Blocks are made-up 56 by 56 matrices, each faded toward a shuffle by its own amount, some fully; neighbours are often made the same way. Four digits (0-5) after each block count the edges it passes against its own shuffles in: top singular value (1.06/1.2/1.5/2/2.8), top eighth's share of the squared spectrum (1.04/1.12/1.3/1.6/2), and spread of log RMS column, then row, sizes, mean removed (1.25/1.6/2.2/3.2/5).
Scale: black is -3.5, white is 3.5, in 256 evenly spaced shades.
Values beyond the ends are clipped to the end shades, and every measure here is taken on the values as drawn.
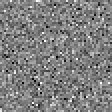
0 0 0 0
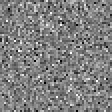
2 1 0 0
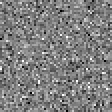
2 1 0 0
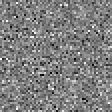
3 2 0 1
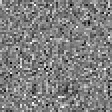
3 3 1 1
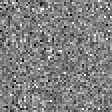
3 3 0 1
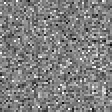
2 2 0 0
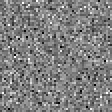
2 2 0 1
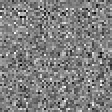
4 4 2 2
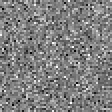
1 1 0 0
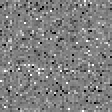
3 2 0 1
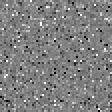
0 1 0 0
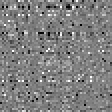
4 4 2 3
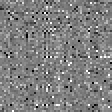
4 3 2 2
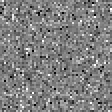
2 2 0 0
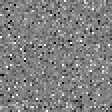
1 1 0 0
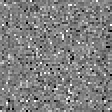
3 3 1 1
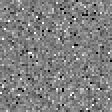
2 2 0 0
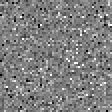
1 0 0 0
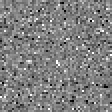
2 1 0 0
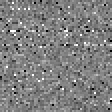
2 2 0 1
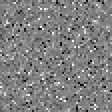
0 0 0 0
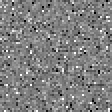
0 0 0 0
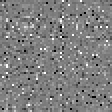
3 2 1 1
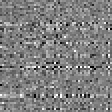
4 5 2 3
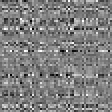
5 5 3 4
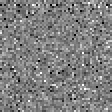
3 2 0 1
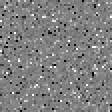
0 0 0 0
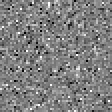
0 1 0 1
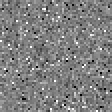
0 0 0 0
